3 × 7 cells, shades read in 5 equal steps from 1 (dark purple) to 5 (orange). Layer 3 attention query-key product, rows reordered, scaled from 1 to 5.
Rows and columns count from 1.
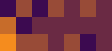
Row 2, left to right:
4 1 2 2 2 2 2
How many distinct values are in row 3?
4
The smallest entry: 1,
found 4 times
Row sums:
15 15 19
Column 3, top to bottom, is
1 2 3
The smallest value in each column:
1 1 1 2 2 1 2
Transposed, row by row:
1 4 5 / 3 1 3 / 1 2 3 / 3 2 2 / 2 2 3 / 3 2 1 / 2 2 2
